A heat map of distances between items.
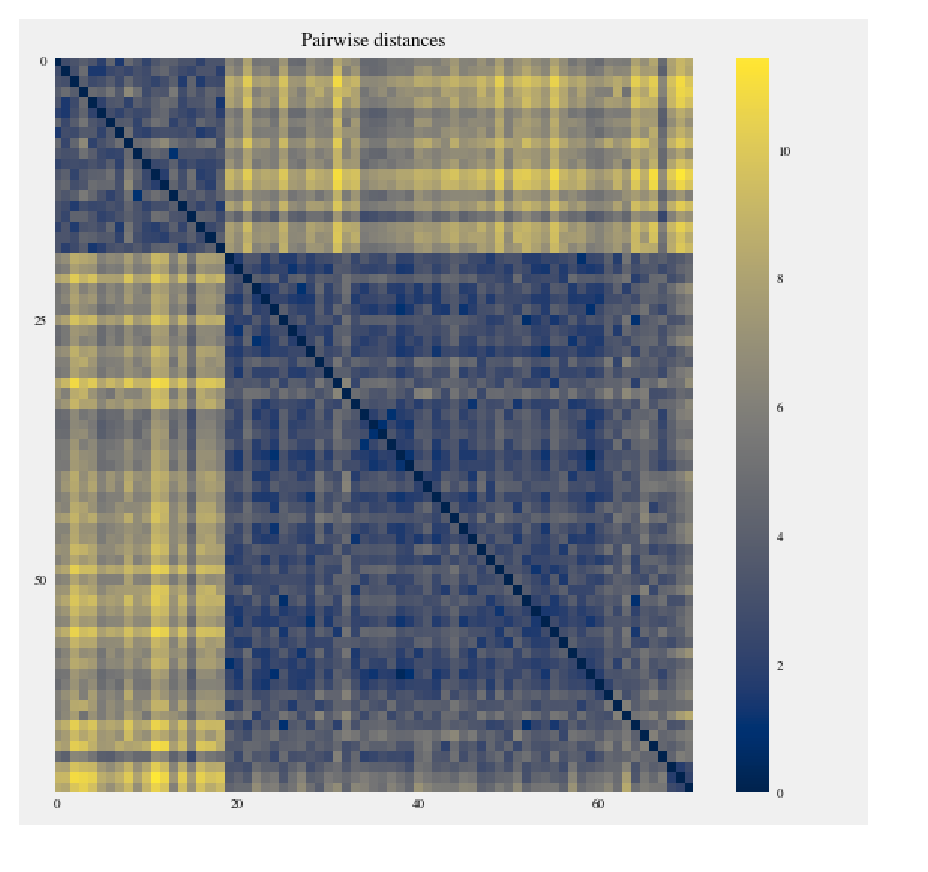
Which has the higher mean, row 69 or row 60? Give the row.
69
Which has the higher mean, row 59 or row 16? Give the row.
16
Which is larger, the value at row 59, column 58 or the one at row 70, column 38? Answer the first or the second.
the second
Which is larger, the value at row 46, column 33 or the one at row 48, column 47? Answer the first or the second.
the second
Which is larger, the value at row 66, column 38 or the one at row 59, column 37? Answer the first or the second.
the first
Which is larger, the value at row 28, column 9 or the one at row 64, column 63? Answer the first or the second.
the first
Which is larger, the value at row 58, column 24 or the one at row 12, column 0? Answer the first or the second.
the second
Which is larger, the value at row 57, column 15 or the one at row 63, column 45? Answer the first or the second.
the first
